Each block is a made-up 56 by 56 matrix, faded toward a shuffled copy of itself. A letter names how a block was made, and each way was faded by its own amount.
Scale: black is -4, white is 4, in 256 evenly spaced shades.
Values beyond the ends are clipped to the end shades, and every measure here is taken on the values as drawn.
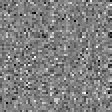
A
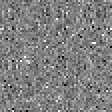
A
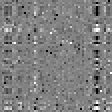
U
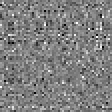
A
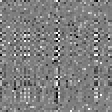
U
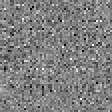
A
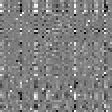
U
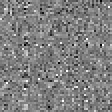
A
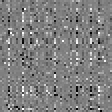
U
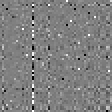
U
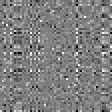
U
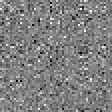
A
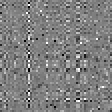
U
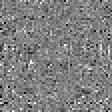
A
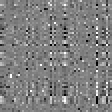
U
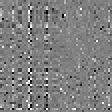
U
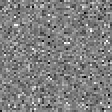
A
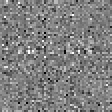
A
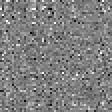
A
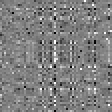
U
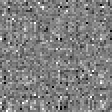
A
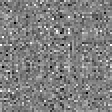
A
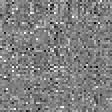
A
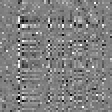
U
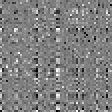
U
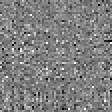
A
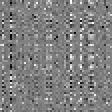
U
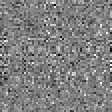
A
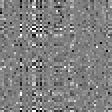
U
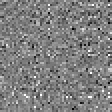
A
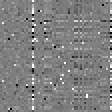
U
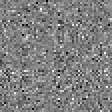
A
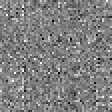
A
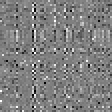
U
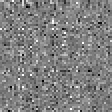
A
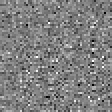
A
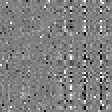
U
